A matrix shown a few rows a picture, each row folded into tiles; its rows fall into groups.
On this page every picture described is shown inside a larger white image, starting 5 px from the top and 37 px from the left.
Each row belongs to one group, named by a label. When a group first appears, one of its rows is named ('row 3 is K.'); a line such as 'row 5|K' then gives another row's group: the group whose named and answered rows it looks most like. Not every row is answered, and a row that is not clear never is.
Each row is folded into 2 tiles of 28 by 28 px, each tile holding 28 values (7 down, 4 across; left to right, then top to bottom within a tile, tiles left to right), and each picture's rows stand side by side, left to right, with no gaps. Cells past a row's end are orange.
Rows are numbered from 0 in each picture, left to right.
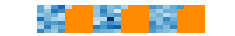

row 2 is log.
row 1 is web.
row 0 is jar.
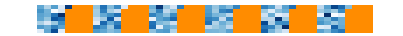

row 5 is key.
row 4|log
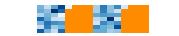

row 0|jar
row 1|web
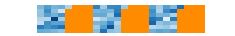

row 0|web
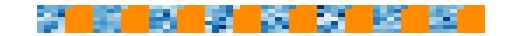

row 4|log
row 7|web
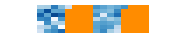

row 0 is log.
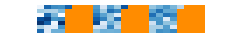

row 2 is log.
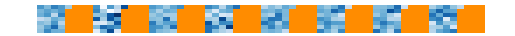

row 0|key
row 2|log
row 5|jar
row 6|jar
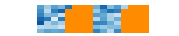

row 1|jar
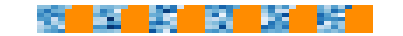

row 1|web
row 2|jar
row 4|web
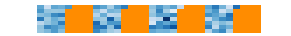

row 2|web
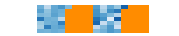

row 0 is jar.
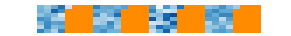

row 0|jar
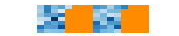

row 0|web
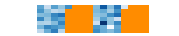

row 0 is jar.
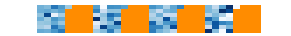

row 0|key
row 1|jar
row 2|log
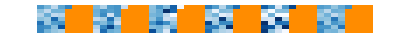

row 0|log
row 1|key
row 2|jar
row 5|log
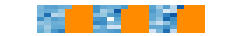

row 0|key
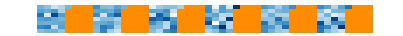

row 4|log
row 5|log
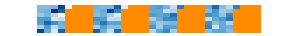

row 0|jar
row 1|jar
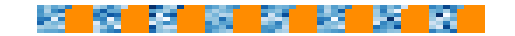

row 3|log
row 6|web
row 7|key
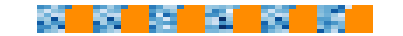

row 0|log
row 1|log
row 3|web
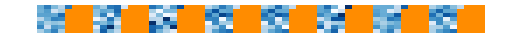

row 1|key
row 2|log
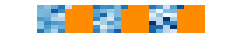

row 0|jar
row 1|key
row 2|log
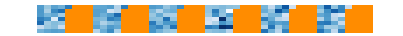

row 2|log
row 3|web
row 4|jar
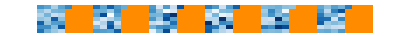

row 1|key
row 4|web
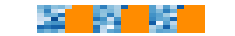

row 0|web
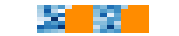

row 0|web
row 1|key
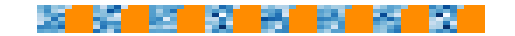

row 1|jar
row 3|key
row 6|key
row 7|key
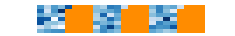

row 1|key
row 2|web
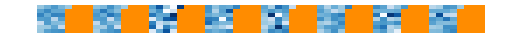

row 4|key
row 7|key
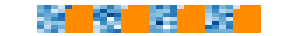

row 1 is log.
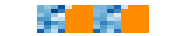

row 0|jar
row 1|jar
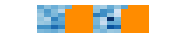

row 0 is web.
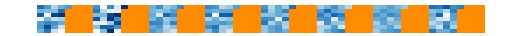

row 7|key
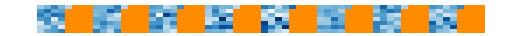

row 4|log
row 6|jar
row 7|log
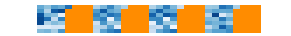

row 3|key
